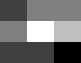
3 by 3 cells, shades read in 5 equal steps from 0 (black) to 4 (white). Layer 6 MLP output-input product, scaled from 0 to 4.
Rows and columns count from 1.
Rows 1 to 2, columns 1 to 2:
1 2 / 2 4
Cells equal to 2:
3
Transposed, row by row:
1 2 1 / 2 4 1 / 2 3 0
